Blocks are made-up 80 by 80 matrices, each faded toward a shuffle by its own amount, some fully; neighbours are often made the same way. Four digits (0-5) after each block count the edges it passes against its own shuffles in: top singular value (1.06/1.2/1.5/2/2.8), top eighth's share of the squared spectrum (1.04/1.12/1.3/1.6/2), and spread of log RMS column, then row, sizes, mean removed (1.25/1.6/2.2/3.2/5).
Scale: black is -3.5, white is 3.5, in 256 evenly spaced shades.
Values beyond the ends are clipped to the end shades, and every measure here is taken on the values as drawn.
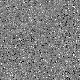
3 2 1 0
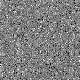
3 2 0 0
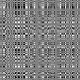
5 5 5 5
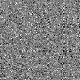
4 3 1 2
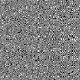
4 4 2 2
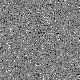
0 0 0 0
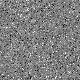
1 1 0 0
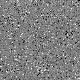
1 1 0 0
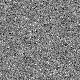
0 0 0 0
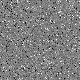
1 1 0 0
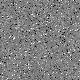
0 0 0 0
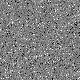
0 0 0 0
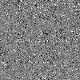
2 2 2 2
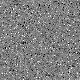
1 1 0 0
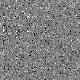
3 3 2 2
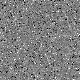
1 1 0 1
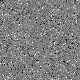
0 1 0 0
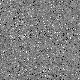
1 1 0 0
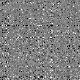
3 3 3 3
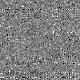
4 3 1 2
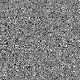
3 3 1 2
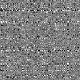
4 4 2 3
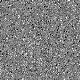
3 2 0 1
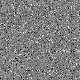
3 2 0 1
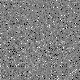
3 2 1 1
